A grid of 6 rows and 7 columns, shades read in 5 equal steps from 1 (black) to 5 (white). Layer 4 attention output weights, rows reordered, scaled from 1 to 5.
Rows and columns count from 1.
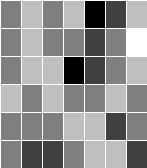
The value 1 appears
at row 1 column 5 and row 3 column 4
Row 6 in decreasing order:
4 4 3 3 2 2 2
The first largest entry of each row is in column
2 7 2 1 4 5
